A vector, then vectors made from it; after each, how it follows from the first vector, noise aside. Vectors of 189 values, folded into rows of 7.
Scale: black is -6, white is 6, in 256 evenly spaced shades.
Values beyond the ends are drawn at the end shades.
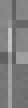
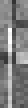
scaled up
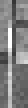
scaled up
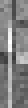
scaled up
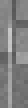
copied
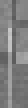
copied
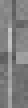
copied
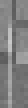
copied
